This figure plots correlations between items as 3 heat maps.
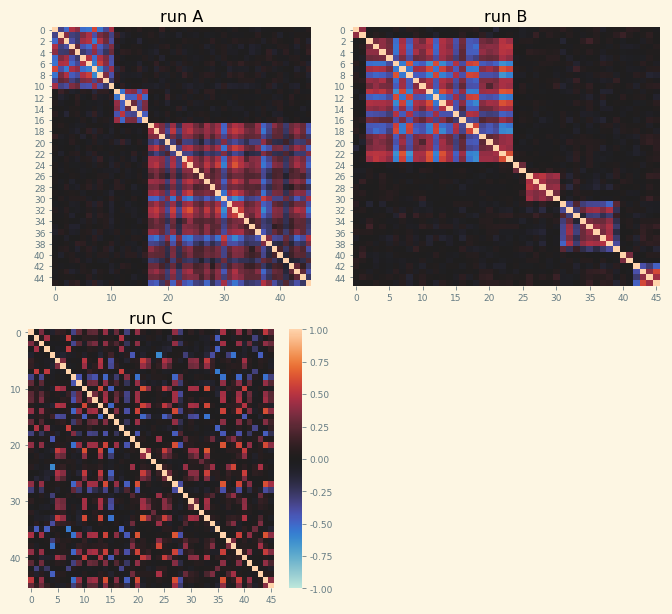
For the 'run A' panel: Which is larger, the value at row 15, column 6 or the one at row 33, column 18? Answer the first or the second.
the second
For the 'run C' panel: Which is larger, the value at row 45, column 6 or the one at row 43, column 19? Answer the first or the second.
the second
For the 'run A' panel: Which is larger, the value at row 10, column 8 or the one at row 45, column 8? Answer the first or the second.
the second
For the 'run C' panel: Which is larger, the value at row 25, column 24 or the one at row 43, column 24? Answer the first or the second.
the second
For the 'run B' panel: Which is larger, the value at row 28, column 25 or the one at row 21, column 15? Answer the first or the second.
the first
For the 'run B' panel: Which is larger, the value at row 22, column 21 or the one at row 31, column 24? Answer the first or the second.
the first
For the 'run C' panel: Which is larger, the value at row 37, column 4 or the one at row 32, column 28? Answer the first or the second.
the second
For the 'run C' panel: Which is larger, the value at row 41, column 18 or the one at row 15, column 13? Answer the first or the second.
the first
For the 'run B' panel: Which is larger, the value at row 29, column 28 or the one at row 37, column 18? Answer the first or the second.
the first
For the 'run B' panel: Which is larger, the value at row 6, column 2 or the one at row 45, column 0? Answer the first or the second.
the second
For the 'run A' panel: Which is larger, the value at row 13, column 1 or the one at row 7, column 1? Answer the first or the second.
the first
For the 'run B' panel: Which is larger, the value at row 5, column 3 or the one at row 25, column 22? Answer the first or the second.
the first
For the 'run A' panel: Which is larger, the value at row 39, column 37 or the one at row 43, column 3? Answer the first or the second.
the second
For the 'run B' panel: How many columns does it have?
46
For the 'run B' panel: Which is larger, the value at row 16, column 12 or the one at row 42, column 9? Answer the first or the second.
the second
